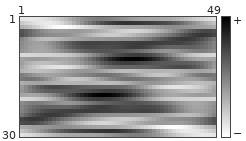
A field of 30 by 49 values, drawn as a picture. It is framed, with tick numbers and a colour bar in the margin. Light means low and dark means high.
Ninth with the highest average: centre. Slope: none. Symmetry: a half turn. Grain: streaks across.
